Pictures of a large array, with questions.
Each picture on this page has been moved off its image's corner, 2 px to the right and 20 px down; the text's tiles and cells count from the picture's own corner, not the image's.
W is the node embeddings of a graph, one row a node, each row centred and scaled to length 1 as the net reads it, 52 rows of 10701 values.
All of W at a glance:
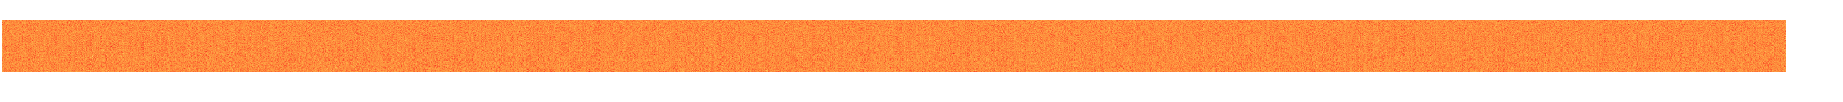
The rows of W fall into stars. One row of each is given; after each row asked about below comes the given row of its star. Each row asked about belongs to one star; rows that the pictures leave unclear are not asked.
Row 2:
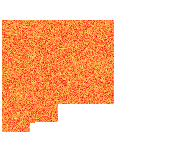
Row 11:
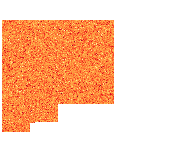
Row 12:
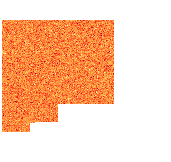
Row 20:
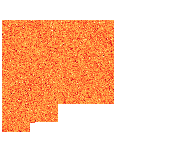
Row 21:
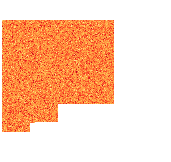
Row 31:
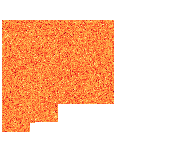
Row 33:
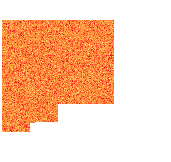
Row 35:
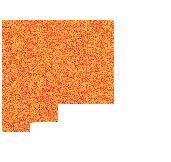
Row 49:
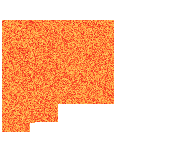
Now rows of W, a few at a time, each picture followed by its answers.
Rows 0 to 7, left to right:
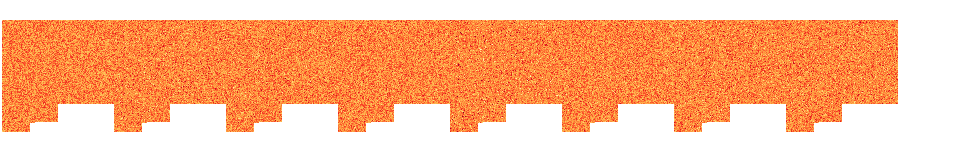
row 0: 12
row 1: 35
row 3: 31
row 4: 11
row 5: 31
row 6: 21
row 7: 33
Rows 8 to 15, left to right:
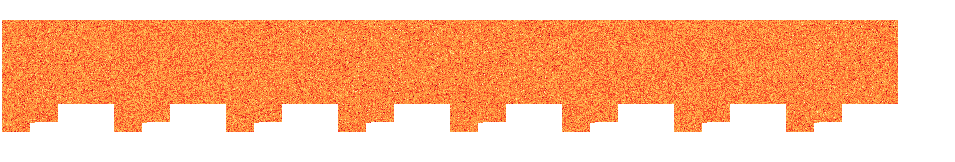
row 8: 33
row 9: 31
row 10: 33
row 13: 31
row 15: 20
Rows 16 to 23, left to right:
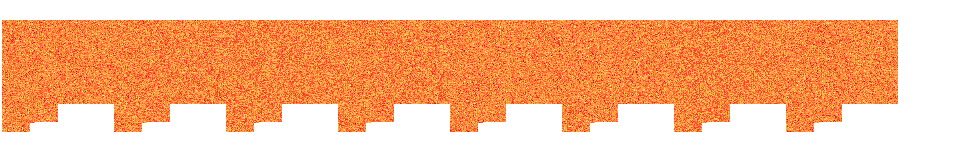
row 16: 21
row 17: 49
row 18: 21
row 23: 35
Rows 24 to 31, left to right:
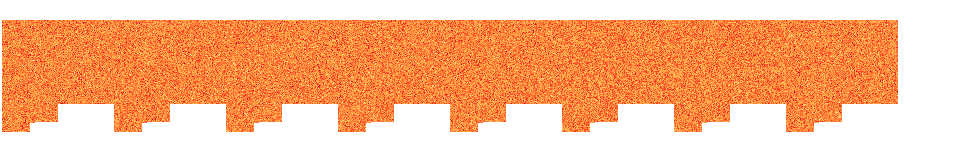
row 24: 33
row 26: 12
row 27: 35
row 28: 21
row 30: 35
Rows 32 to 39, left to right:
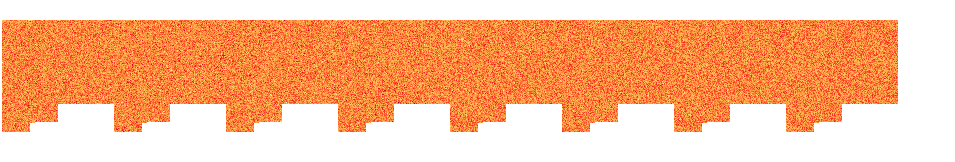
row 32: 21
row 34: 31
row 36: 35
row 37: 11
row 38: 2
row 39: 2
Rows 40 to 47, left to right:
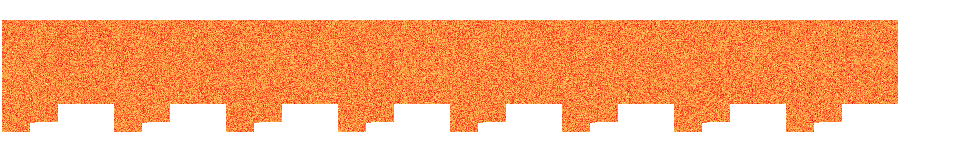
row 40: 2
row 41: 11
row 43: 12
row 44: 20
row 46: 21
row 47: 2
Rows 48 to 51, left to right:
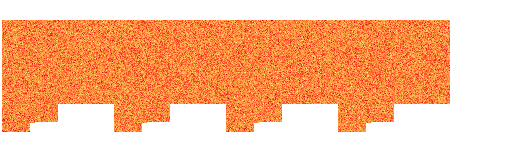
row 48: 35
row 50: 31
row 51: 49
